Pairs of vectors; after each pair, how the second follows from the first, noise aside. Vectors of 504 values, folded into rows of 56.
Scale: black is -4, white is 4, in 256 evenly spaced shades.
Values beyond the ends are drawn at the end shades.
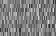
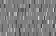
partly zeroed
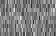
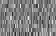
shuffled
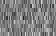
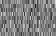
shuffled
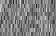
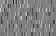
partly zeroed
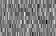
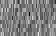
shuffled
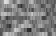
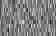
shuffled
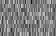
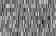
shuffled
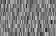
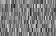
shuffled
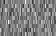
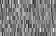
shuffled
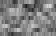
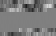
partly zeroed
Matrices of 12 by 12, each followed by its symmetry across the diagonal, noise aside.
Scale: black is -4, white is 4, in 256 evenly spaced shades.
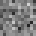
neither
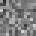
neither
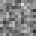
neither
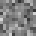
antisymmetric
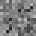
symmetric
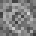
symmetric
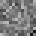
symmetric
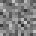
antisymmetric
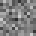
antisymmetric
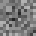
symmetric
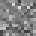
neither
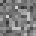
symmetric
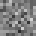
antisymmetric
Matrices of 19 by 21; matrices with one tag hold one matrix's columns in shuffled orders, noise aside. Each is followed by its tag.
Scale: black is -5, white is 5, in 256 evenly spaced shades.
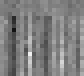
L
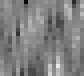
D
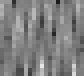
D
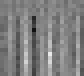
L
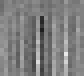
L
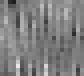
D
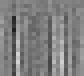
L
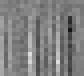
L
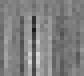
L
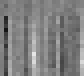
L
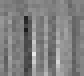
L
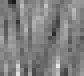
D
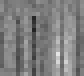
L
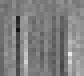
L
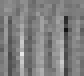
L
